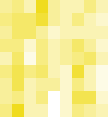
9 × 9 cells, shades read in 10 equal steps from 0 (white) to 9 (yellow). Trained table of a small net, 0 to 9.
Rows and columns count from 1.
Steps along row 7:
up down up same down up down down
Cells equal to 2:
9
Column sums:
39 56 32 49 23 25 47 38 20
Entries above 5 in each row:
1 3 2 1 2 3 1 2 1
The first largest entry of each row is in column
4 4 2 7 2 7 2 7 2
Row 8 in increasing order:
0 2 2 3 4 5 5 7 7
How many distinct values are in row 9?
6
